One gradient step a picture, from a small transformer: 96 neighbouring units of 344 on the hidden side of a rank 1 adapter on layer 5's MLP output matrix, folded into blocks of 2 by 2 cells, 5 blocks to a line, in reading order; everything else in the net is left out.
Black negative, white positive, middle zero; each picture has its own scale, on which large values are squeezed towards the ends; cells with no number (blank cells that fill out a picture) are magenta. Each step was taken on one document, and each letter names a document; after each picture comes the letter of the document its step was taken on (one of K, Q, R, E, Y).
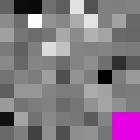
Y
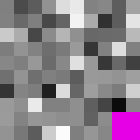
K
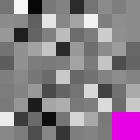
Y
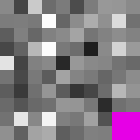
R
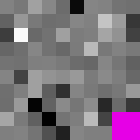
K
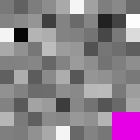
K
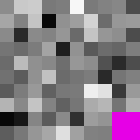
Y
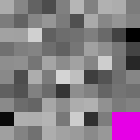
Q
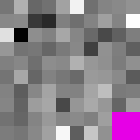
K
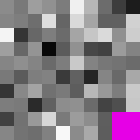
K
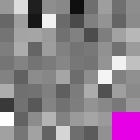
Y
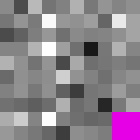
R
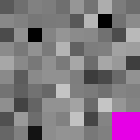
Q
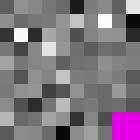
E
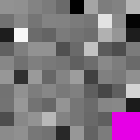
K
